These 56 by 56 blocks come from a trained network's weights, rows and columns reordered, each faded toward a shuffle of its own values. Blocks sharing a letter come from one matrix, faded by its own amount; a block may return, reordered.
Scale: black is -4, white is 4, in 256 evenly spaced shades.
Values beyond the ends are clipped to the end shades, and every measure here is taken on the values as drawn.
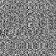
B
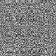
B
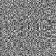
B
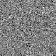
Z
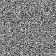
Z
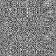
B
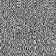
B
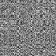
B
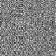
B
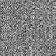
B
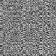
B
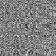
B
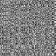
B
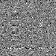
Z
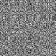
B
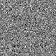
Z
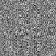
B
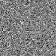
Z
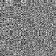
B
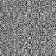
B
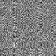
B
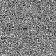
Z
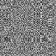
B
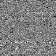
Z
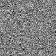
Z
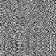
B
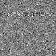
Z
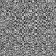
B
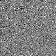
Z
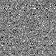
Z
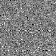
Z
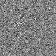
Z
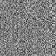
B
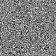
Z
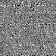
Z
